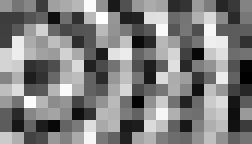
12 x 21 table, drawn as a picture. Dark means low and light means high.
Average level on the scale: 50%. Slope: none. Rings: centred on the middle left.
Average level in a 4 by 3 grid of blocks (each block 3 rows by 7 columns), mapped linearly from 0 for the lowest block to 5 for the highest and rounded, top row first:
041
512
421
042
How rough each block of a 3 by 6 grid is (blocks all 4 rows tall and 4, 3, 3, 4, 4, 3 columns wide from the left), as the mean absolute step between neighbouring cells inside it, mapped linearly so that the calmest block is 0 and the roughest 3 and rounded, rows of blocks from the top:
0 2 2 2 0 0 | 0 0 1 2 3 1 | 2 1 0 2 0 3
